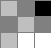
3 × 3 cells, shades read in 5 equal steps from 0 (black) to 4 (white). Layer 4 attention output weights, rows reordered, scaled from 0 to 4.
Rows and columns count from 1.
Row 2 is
2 3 2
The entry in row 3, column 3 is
4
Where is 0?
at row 1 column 3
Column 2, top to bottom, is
2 3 4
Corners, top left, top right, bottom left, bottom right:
3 0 3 4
